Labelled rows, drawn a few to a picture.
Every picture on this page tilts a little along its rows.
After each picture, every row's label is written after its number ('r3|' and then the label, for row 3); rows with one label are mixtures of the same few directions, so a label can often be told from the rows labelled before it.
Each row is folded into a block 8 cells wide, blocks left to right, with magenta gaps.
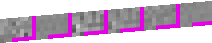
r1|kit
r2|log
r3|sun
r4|sun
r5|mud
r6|mud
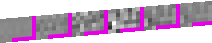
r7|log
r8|log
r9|mud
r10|sun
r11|sun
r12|sun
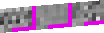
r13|log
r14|sun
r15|kit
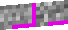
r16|log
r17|mud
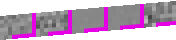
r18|mud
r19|log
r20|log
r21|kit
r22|sun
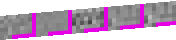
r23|mud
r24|mud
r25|log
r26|sun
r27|sun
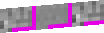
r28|sun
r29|log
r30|sun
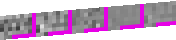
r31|log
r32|sun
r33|kit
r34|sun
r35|sun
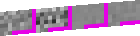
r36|mud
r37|log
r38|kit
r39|sun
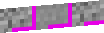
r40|mud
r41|log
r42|mud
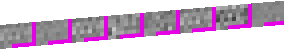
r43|log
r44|mud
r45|log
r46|sun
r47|kit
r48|log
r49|log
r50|kit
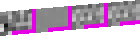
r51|sun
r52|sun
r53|log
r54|log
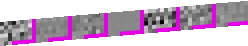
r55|mud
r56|log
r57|kit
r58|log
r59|log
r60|mud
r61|sun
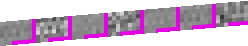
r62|log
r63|log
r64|kit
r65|mud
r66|log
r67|log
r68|sun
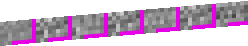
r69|mud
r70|mud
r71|sun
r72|mud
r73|log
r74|mud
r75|log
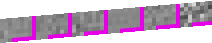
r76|sun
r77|kit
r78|sun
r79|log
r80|mud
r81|mud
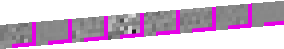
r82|kit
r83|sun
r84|sun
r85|kit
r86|mud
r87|log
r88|kit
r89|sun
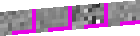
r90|mud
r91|sun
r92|kit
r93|kit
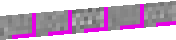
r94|sun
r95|kit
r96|log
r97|sun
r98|log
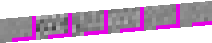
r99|kit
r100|log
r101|sun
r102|log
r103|mud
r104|kit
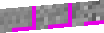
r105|log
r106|mud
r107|kit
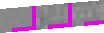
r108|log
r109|sun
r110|log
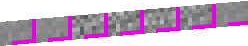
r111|mud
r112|kit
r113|mud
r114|mud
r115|log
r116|mud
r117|mud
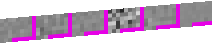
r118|mud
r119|sun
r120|mud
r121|mud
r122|sun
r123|kit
